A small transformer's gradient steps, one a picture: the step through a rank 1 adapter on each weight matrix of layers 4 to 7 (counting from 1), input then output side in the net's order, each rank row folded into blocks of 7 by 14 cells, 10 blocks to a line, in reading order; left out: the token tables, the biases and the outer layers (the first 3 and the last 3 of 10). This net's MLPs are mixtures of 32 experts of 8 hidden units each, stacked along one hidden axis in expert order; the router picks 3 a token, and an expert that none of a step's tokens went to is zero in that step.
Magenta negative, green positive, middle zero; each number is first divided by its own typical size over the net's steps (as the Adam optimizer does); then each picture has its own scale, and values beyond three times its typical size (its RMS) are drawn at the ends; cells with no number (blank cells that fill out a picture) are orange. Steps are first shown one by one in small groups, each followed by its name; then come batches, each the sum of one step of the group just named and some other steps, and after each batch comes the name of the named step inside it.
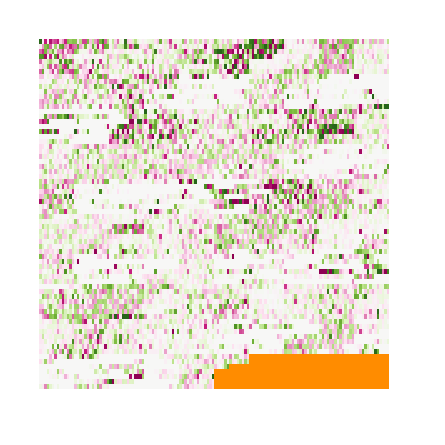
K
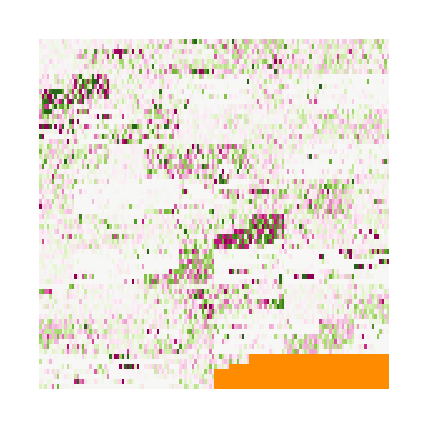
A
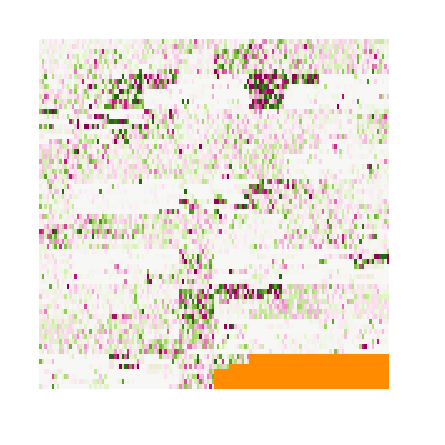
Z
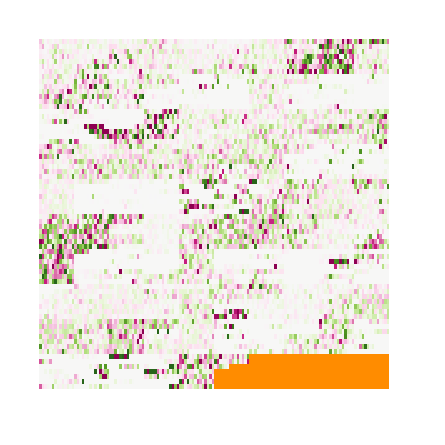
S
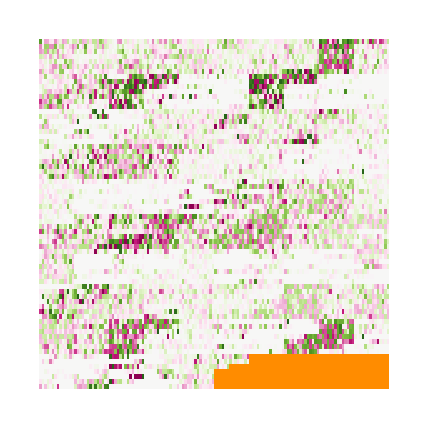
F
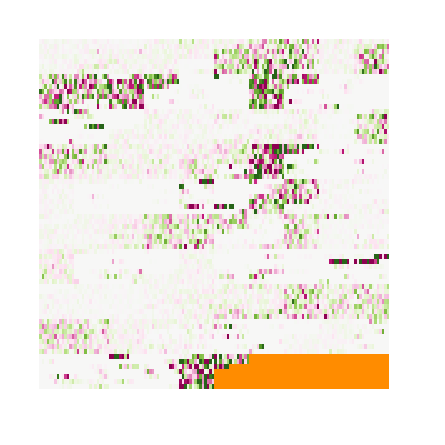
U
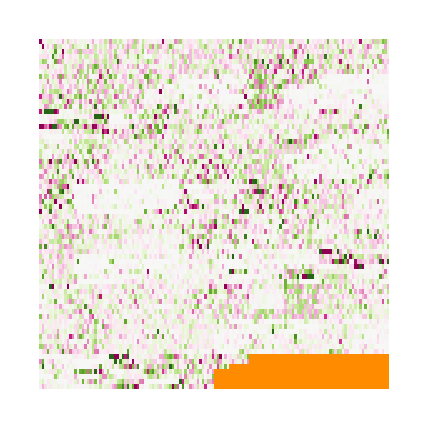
S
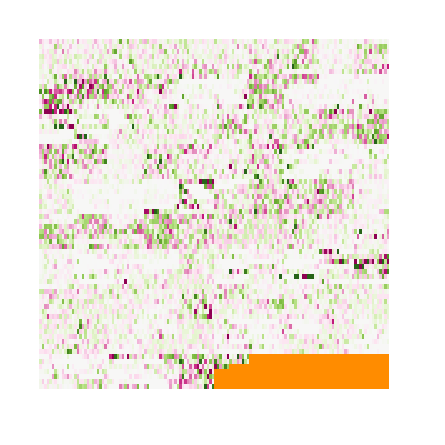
U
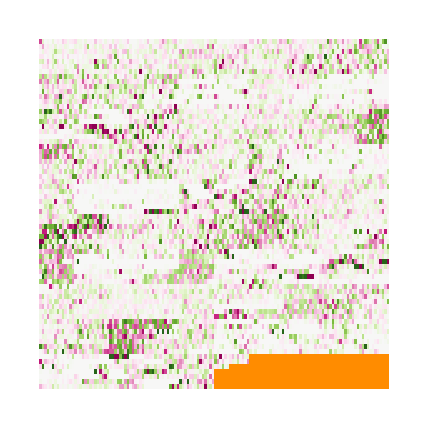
S
